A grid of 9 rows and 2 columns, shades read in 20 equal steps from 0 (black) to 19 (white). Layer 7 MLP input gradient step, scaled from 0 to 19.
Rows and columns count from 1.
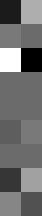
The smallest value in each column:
2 0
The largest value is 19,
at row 3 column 1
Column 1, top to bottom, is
2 9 19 8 8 7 8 4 10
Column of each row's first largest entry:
2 1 1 1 1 2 1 2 1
